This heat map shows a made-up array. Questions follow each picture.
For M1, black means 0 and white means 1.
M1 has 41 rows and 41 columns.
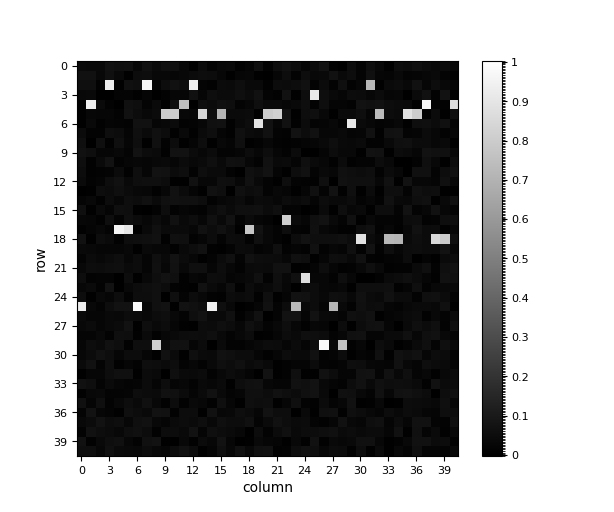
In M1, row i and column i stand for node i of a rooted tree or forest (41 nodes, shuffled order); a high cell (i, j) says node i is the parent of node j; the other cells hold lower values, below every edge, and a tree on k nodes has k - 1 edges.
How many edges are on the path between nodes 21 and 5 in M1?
1
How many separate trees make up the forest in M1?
3
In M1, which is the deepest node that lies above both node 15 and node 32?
5
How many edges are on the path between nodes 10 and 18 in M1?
3
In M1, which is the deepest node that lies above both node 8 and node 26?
29
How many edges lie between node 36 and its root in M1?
2
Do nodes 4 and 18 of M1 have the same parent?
yes
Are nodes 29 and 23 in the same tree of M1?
yes
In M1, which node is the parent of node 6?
25
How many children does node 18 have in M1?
5
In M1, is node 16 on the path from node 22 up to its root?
yes
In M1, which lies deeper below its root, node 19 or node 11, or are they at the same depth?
node 19
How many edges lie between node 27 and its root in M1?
3
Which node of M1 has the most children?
5
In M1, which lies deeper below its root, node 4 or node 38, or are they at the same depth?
node 38
